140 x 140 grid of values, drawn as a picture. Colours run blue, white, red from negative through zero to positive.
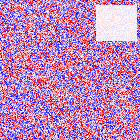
Overall the values sit about 50% of the way up the scale. The top right is the smoothest part. In the top right lies a patch that is calmer than the rest. No overall slope runs across the table. There are no regular stripes. No row or column stands out. Neither half mirrors the other.
